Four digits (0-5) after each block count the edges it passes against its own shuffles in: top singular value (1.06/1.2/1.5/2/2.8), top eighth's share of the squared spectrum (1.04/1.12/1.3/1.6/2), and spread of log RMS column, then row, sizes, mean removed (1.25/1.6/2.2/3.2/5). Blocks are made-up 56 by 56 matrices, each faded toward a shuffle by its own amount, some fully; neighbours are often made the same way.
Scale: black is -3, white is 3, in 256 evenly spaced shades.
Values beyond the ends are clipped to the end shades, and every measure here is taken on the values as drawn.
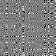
4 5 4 3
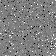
0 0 0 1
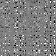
2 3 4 3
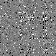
2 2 2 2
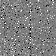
2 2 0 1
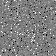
1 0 0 0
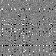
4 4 2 3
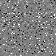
3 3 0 2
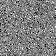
2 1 0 0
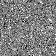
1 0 0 0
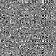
4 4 2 2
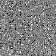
3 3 2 1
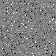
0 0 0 0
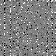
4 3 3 1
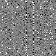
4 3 2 1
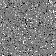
1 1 0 0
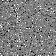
2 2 0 0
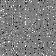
3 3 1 0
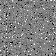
2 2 1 0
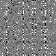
4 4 2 1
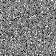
0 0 0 1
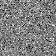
0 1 0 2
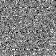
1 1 0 2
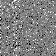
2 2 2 0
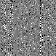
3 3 3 0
